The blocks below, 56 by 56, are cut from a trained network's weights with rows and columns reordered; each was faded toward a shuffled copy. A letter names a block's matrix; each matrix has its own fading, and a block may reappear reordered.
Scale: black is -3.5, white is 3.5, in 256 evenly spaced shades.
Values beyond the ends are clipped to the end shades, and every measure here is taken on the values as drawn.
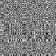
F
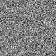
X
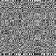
F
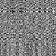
F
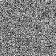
X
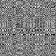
F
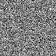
X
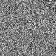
X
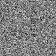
X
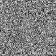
X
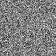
X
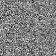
X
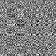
F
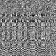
F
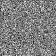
X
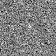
X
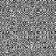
F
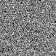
X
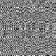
F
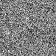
X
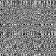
F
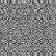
F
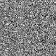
X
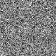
X
